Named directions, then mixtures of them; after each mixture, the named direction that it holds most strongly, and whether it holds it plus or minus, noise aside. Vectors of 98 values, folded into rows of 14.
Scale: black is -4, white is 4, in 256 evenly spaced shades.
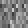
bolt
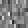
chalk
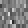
chalk, plus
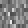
chalk, plus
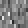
chalk, plus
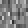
chalk, plus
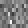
bolt, plus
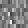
chalk, plus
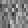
bolt, plus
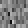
chalk, minus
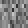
bolt, minus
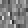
chalk, plus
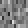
chalk, minus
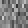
bolt, minus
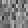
bolt, plus
